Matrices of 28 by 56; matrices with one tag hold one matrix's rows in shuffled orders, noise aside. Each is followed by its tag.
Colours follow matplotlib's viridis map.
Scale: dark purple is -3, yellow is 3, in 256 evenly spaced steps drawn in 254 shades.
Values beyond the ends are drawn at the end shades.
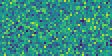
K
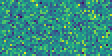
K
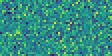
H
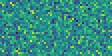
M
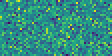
H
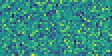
K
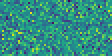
M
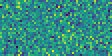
H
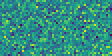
K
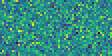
M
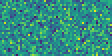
K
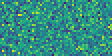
M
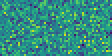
K
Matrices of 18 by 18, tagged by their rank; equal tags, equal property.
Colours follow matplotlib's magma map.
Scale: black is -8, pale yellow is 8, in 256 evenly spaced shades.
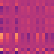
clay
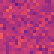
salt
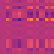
clay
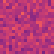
salt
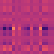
clay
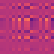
clay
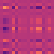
clay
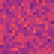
salt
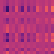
clay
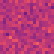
salt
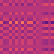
clay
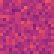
salt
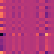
clay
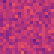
salt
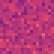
salt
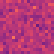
salt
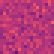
salt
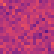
salt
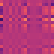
clay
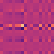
clay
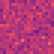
salt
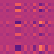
clay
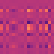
clay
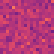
salt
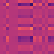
clay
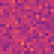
salt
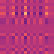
clay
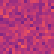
salt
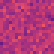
salt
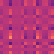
clay
